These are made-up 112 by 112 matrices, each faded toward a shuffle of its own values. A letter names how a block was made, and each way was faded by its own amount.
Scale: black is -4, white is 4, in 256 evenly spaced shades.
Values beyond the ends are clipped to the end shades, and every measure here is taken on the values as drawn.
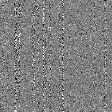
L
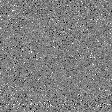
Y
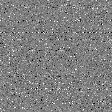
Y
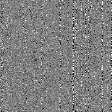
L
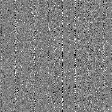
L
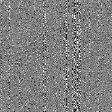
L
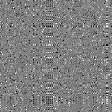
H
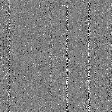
L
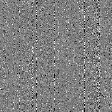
L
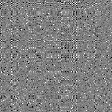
H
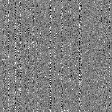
L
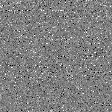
Y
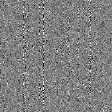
L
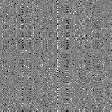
H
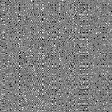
H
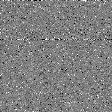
Y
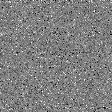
Y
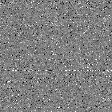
Y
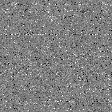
Y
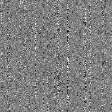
L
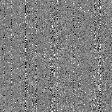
L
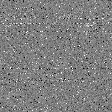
Y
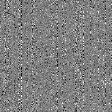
L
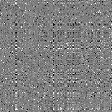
H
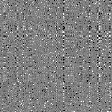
H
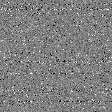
Y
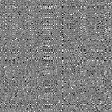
H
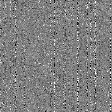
L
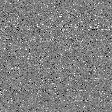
Y
